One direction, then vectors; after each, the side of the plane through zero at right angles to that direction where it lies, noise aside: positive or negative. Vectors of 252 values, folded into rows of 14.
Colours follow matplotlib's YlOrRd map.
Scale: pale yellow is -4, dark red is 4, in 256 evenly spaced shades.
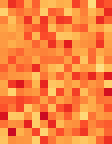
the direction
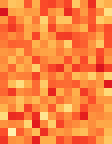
negative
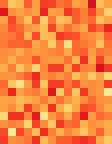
negative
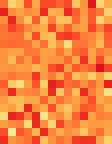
negative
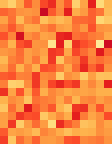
negative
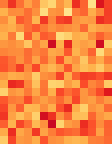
positive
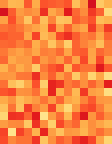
negative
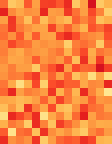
negative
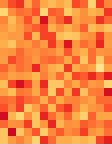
positive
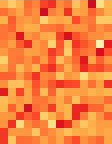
negative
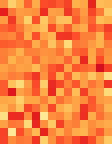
negative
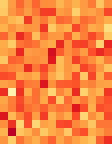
positive
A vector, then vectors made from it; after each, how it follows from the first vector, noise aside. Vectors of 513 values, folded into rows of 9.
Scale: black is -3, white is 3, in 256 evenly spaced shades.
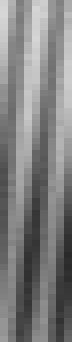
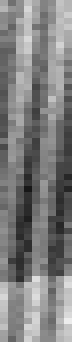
wrapped around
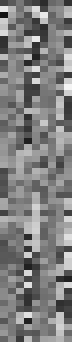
sign-scrambled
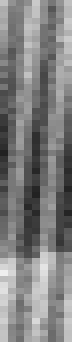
wrapped around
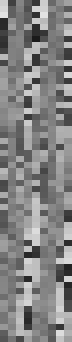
sign-scrambled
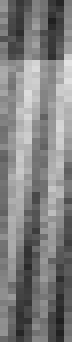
wrapped around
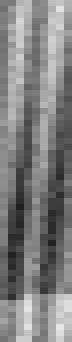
wrapped around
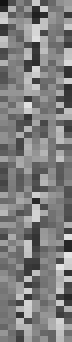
sign-scrambled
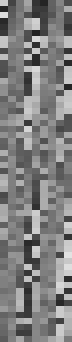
sign-scrambled
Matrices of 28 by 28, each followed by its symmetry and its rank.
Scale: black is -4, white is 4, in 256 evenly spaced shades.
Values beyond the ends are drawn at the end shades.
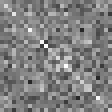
symmetric, rank five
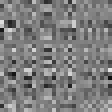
neither, rank three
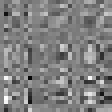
neither, rank three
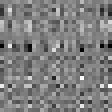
neither, rank three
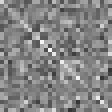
symmetric, rank five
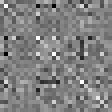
symmetric, rank five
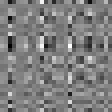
neither, rank two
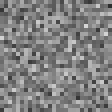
neither, full rank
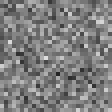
neither, full rank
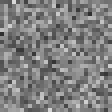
neither, full rank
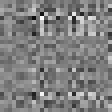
neither, rank three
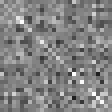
symmetric, rank five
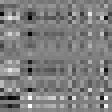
neither, rank two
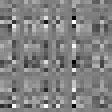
neither, rank two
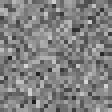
neither, full rank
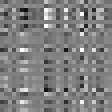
neither, rank two
